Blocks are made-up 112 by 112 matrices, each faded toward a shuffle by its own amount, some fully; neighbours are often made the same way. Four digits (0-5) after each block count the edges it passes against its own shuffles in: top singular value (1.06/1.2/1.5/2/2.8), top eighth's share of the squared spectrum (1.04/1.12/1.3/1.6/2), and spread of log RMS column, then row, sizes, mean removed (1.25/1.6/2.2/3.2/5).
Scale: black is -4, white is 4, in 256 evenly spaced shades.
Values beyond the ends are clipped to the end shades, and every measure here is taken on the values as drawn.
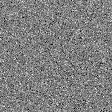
0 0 0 0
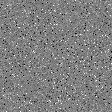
0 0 0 0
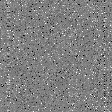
3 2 1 0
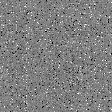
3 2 1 0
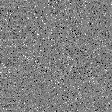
3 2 0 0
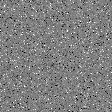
1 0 0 0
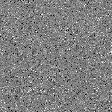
4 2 1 1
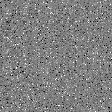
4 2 0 1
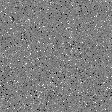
2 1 0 0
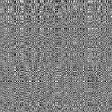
5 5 4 4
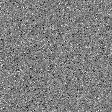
1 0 0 0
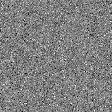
3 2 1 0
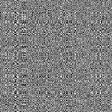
5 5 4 3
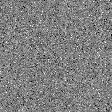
3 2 0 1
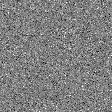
1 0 0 0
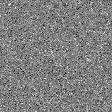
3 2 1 0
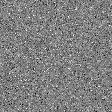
1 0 0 0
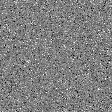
0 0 0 0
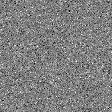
3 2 0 0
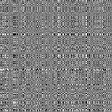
5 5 4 4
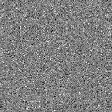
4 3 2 1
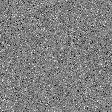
0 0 0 0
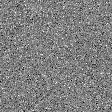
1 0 0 0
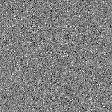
3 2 1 1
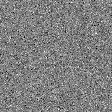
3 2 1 0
